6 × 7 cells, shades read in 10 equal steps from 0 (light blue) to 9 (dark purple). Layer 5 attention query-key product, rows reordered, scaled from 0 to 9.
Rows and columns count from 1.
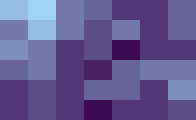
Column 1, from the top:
1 4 3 5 7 7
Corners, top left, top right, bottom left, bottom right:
1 5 7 6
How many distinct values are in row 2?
5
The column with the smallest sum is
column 2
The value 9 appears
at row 3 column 5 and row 6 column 4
